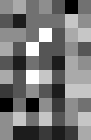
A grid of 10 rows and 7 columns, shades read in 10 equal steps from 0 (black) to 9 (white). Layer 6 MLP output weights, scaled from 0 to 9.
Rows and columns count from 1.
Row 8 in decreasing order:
5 5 4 4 2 0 0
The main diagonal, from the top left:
5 1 4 3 1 6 7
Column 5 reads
3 4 3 3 1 3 1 2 3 1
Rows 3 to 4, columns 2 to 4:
5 4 9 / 3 9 3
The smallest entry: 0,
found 3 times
